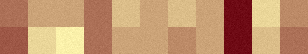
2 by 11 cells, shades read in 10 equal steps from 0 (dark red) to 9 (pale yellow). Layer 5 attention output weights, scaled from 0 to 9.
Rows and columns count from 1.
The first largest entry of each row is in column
10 3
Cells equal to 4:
4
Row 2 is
3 8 9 4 6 6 5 6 0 7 4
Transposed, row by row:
4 3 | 6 8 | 6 9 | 4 4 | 7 6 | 6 6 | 7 5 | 6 6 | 0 0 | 8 7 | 5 4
